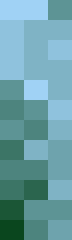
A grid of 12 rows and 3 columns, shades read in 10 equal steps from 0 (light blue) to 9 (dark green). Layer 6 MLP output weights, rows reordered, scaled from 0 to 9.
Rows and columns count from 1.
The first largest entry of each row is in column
3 2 2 2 1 1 2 1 1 2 1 1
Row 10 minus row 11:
-2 3 -2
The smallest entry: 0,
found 3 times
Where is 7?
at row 10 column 2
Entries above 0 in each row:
1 3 3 3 2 3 3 3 3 3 3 3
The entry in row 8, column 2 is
2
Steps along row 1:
same up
